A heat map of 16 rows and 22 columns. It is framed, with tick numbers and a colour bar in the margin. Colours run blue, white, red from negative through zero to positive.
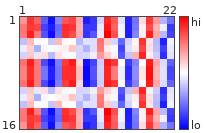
There is no overall slope. On average the colour sits 50% of the way up the scale. The top and bottom halves mirror each other. Stripes running up and down repeat 4 times from left to right.
